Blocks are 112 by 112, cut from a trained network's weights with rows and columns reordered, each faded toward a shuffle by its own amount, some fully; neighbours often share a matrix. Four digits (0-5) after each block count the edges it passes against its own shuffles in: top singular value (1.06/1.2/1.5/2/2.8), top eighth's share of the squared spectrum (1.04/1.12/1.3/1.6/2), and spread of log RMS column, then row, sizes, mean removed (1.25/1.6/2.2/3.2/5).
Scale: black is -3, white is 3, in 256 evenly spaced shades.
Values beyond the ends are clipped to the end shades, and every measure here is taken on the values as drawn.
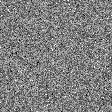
0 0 0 0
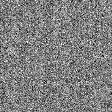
2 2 0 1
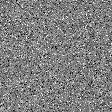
0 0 0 0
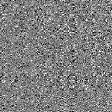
4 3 2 2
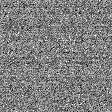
2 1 0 0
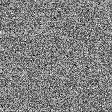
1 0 0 0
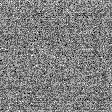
2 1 0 0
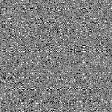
4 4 2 3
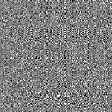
4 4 3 3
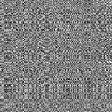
5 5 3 4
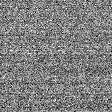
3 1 0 1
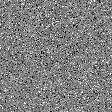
0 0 0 0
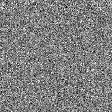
3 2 0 1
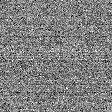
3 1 0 1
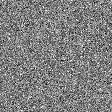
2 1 0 0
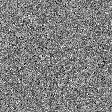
2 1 0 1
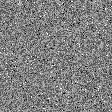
0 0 0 0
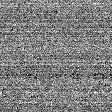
4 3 1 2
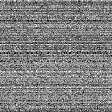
5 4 2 3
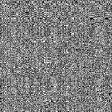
4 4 1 3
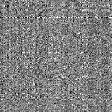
4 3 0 3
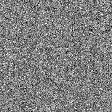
2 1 0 0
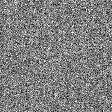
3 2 0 1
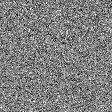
1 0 0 0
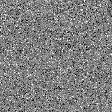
3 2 0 1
